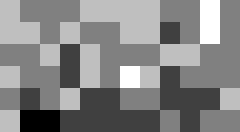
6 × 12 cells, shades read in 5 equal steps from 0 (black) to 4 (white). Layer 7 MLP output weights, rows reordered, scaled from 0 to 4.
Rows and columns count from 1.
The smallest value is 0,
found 2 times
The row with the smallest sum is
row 6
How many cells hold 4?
3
